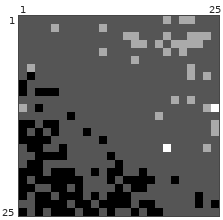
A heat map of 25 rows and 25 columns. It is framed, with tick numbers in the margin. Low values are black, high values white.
Odd rows or columns: none. Calmest part: centre. Average level on the scale: 30%. Stripes: none. Slope: up to the top right. Ninth with the lowest average: bottom left. Grain: fine.
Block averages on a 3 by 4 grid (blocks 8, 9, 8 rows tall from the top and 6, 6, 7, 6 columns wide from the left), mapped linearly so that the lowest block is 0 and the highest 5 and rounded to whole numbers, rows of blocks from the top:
4445 | 2344 | 0123
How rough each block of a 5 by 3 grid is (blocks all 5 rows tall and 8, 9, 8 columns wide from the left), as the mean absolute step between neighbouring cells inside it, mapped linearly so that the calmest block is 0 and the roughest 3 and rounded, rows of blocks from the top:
0 1 3
1 0 1
2 0 2
2 1 1
3 3 1
